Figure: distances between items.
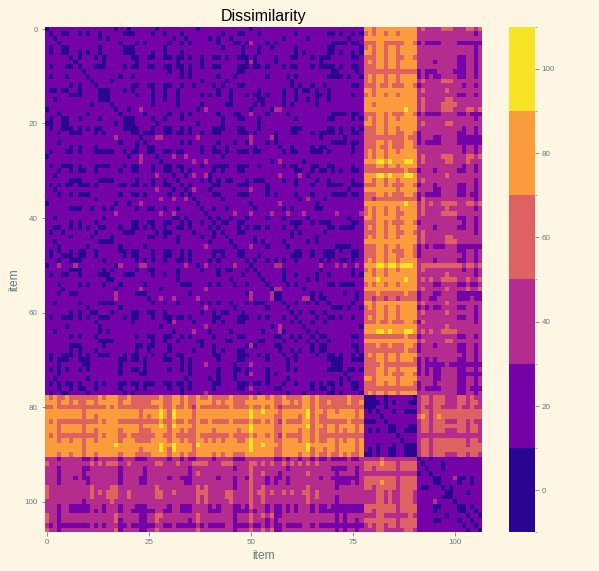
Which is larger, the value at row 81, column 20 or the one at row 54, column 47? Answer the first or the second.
the first
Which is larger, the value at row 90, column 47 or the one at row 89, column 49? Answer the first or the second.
the second
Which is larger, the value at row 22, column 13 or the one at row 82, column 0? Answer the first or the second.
the second
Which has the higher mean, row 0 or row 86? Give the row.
86
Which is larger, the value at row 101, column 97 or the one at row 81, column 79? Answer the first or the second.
the first
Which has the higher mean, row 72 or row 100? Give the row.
100
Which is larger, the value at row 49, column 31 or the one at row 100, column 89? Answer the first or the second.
the second
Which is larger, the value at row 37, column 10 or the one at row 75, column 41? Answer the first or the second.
the first
